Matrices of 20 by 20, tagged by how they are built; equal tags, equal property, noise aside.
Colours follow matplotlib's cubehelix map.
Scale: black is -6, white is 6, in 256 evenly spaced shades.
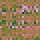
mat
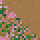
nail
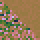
nail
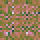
mat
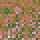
mat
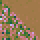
nail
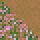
nail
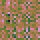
mat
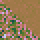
nail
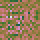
mat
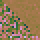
nail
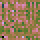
mat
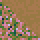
nail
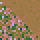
nail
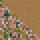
nail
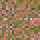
mat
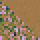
nail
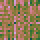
mat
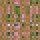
mat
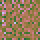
mat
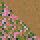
nail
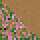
nail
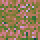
mat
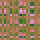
mat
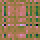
mat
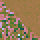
nail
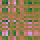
mat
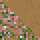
nail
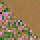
nail
